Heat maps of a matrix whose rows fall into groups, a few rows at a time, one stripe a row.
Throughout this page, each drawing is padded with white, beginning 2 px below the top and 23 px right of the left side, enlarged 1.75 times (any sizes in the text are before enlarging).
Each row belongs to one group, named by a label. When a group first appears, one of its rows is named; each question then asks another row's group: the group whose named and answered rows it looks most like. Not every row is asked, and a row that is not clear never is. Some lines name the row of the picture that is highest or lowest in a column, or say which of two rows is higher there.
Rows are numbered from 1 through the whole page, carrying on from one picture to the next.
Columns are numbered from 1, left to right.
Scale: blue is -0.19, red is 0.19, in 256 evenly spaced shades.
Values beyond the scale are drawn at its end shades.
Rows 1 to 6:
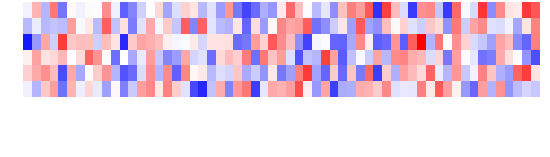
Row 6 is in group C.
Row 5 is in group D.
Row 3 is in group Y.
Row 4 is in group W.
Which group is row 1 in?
D
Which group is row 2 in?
D
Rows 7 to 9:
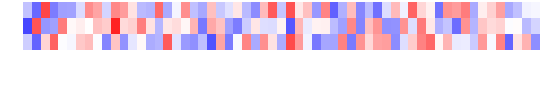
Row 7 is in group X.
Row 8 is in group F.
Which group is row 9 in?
C
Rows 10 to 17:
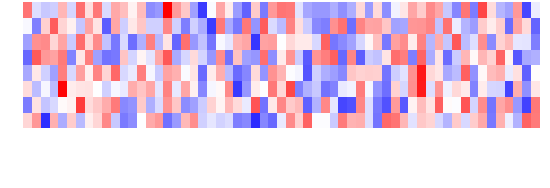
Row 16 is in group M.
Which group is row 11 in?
C
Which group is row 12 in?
W
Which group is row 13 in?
W
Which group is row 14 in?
F
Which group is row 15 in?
Y
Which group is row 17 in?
D
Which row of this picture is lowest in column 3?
17
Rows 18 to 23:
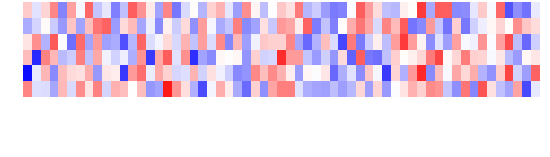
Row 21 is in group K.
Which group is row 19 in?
D
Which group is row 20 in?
W
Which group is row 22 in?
Y
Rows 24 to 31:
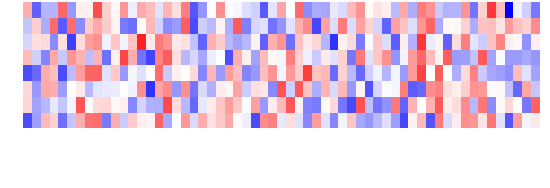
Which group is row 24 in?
F
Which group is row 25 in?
D
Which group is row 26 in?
F
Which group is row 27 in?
C
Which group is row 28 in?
X
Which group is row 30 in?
M
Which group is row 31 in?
X
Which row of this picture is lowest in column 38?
30
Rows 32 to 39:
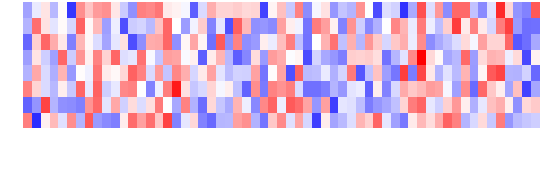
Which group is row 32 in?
M
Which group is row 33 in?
W
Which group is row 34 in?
W
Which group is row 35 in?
F
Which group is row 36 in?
F
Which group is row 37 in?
F
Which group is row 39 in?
C
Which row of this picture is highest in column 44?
36
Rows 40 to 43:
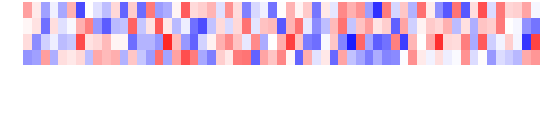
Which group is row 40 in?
D
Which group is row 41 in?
C
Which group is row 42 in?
M
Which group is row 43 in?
X
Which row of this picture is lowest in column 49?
40
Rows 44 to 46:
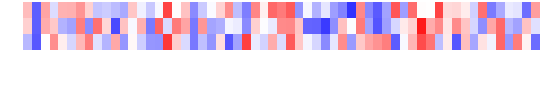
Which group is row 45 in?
K
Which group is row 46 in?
C
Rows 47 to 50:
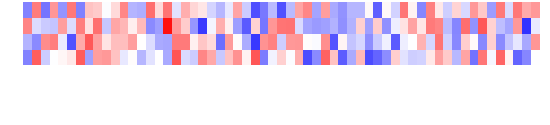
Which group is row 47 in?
D
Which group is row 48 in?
F
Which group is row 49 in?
X
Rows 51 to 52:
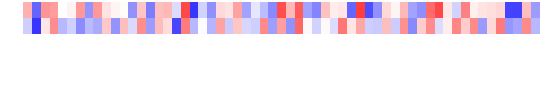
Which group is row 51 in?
K
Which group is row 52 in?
K
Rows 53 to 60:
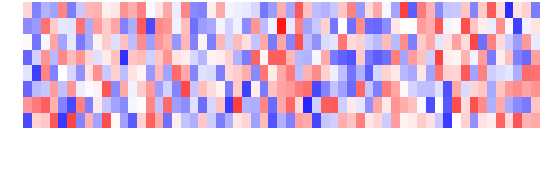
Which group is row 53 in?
F
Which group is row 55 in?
K
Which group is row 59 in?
W
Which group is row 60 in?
D
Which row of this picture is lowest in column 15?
54
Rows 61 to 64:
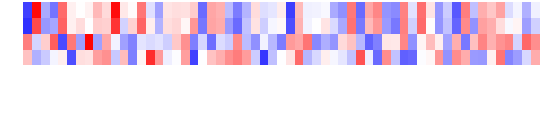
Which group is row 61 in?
F
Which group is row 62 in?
F
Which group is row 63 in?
D
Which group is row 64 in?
M
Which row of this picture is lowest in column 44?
64
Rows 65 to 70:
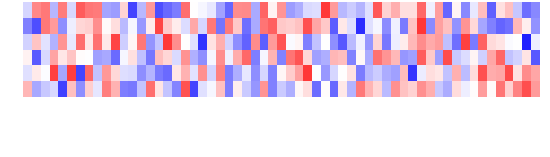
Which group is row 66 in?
X
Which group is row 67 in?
F
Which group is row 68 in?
C
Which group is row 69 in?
D
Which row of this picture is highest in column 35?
65
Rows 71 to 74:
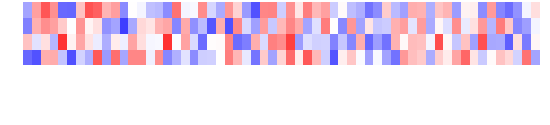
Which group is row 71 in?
X
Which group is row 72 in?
W
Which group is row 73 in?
Y
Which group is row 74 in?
X
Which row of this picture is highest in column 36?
72
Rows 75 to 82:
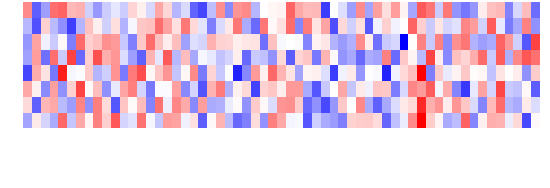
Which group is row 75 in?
C
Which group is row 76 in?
X
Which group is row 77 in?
M
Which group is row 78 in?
D
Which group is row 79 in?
Y
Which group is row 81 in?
K
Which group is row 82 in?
F
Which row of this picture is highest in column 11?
82
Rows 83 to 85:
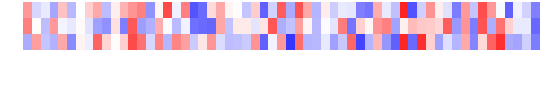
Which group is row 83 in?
F
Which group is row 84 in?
C
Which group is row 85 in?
F
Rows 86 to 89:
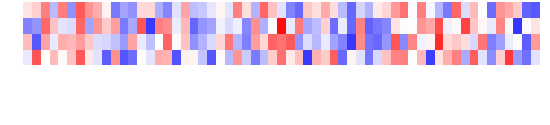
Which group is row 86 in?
W
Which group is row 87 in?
K
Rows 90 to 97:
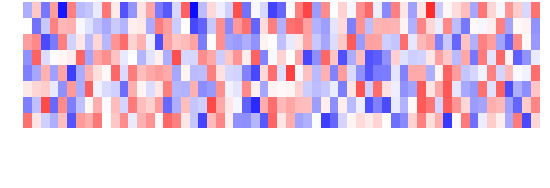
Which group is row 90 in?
D
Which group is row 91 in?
C
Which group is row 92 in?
F
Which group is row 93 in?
M
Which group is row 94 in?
X
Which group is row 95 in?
C
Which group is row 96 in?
X
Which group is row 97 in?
F
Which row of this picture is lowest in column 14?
93
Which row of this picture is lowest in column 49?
97
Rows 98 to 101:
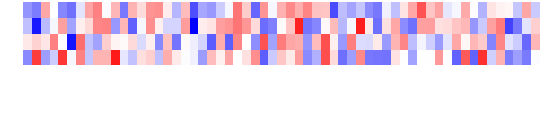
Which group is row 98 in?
X
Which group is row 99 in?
M
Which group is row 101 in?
M
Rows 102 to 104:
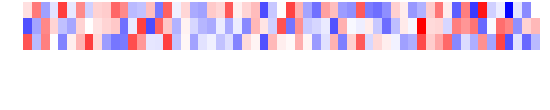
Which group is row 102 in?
M
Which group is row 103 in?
K
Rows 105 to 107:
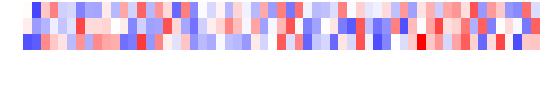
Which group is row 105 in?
K
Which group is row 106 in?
M
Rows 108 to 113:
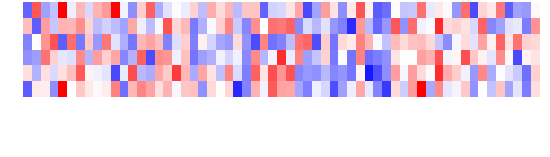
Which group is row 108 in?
M
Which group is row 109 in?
Y
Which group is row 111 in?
K
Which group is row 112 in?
Y
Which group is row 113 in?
Y
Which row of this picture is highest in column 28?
110
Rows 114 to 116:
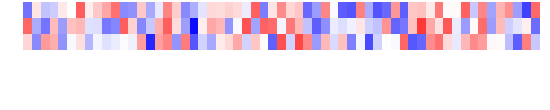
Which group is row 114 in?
M
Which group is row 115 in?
C
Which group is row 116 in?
K
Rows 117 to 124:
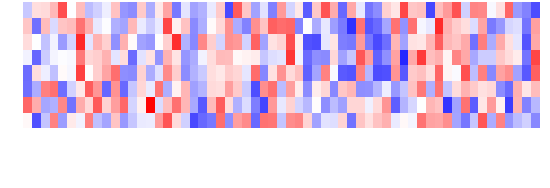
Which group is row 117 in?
W
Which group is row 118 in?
Y
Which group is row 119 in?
M
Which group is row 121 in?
M
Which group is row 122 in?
X
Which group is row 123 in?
F
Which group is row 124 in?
C
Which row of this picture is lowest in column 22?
124
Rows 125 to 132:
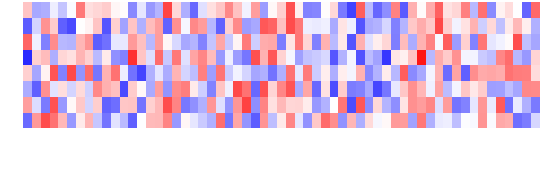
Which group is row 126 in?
X
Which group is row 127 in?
C
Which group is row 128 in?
Y
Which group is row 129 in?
D
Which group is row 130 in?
X
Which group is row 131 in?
C
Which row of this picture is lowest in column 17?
126
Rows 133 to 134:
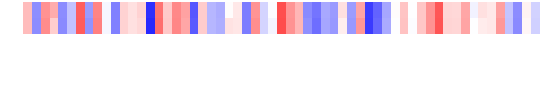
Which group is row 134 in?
K
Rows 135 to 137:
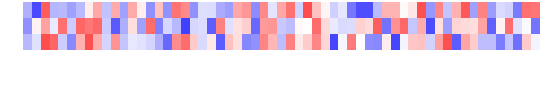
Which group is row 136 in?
W
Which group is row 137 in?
X
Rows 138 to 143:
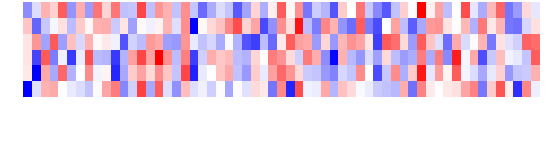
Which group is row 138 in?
K
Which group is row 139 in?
M
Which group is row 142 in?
Y
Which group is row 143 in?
K
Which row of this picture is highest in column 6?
140
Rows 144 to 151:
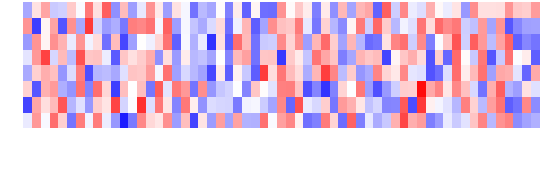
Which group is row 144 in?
D
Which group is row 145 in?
C
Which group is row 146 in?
W
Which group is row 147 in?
W
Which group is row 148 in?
W
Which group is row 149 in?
K
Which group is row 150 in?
K
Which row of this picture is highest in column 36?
148
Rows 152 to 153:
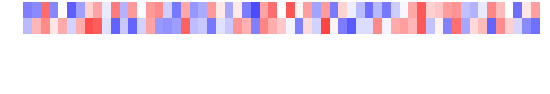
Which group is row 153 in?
W
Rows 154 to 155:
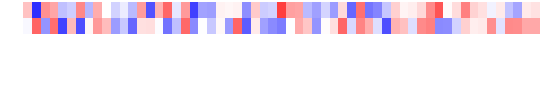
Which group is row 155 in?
D
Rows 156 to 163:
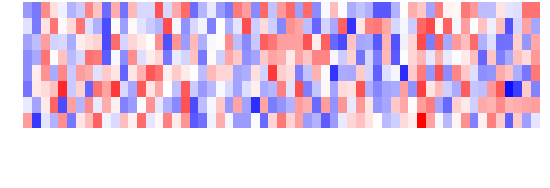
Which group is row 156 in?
X
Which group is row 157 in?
C
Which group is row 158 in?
X
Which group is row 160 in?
Y
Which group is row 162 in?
D
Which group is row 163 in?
F
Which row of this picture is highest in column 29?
160
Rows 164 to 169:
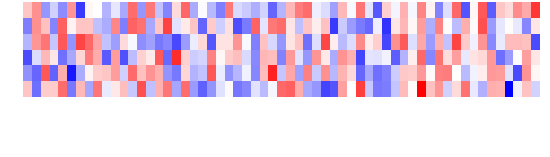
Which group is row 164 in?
D
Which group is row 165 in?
Y
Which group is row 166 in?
W
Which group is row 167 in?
X
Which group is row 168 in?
X
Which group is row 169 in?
K
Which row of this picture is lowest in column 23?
164
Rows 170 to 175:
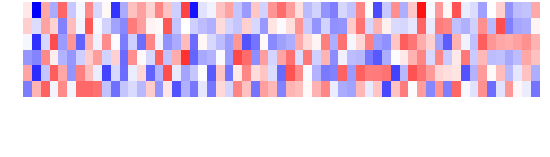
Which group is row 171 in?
C
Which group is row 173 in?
X
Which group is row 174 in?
C
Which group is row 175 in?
W
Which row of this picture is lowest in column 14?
172
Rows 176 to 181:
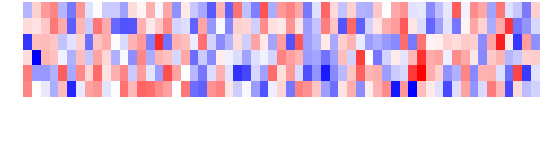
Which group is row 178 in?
K
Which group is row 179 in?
K
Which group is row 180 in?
F
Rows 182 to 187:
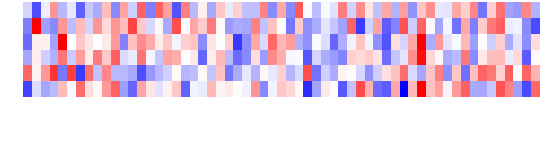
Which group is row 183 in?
F
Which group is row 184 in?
Y
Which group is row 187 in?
M
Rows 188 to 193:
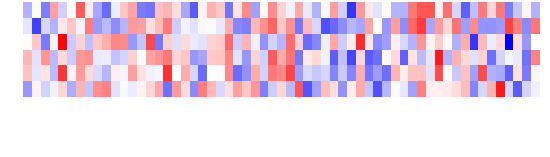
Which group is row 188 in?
C
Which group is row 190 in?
M
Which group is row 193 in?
M
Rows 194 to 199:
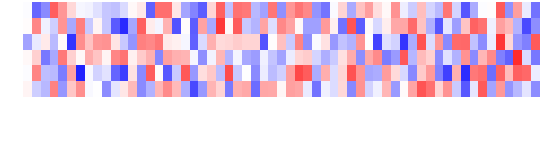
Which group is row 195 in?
W
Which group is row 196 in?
M
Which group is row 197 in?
F
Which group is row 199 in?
C
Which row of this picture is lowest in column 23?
198
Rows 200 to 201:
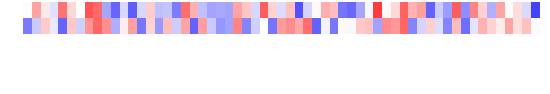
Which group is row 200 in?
W
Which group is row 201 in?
D
